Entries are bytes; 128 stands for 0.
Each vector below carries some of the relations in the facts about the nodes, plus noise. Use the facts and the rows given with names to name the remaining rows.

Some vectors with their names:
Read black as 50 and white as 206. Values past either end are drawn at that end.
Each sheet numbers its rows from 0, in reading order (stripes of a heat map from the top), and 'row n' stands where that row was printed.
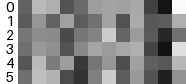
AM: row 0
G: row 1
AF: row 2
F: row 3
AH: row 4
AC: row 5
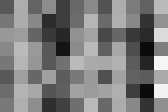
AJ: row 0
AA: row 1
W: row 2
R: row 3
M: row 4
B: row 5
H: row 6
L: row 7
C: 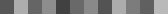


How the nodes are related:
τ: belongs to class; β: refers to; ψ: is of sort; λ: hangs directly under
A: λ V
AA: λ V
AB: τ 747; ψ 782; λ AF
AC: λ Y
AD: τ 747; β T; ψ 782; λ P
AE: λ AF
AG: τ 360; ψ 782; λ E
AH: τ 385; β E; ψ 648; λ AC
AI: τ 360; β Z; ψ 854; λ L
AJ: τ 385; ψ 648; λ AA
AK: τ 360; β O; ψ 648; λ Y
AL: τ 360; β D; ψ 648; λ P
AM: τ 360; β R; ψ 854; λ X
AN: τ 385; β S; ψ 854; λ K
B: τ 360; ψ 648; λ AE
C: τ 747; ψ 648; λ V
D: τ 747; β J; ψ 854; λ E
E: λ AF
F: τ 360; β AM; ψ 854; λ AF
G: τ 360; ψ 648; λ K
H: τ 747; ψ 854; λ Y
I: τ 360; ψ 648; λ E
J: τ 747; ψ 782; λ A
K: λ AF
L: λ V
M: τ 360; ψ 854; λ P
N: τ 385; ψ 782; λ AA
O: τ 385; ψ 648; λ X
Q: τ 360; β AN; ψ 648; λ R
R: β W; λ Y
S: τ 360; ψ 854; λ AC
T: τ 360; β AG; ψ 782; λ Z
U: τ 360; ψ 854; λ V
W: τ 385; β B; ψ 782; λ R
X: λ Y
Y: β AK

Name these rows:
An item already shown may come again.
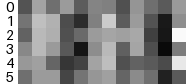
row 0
I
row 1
Y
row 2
AM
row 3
R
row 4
AD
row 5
E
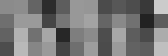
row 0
AG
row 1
E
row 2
Q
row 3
O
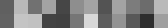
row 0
AL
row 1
X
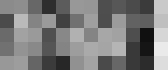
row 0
AG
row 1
O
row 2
D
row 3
AN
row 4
W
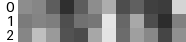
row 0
AB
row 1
K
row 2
P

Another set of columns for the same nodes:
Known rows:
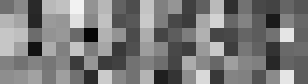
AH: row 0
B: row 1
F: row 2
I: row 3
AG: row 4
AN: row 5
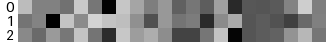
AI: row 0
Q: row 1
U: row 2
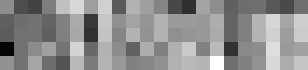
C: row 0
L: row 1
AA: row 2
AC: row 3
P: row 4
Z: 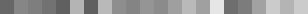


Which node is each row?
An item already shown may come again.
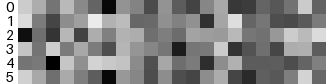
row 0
D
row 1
AL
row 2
R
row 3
M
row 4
Q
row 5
D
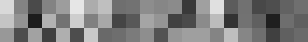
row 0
AL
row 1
I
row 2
AD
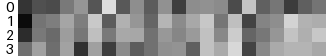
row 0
W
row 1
AC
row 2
Y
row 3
E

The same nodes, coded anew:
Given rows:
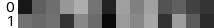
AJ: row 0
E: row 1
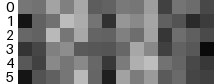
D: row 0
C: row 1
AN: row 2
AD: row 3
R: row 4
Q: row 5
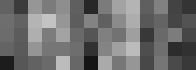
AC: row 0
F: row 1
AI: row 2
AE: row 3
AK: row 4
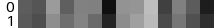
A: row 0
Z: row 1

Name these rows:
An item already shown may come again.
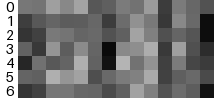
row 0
D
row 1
AG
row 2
W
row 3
X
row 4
I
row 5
M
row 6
W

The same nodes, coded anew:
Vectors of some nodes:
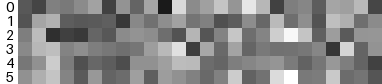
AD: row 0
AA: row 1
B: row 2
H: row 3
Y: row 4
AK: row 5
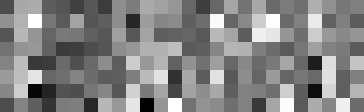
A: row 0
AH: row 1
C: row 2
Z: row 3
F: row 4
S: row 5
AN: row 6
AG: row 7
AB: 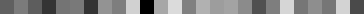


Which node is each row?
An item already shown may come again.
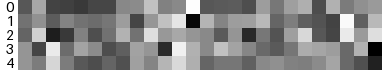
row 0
E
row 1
M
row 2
D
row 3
W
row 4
R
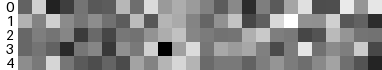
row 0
D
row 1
Q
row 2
P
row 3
AB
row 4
R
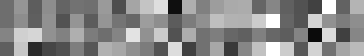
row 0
M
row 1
AL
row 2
AM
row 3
I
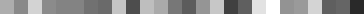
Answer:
Q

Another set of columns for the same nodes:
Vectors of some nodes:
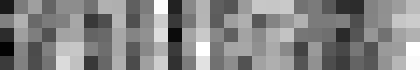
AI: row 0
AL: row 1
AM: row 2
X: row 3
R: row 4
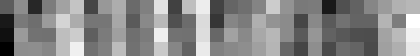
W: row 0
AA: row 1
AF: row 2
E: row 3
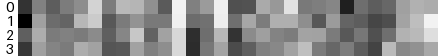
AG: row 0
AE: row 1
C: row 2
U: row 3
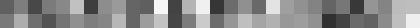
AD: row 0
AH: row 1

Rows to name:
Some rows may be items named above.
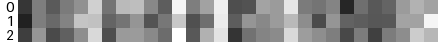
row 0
AG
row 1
Z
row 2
AB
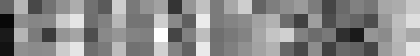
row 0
O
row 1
E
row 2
AN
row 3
E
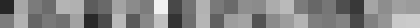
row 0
F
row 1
AL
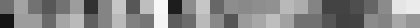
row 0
Q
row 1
D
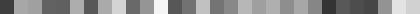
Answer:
I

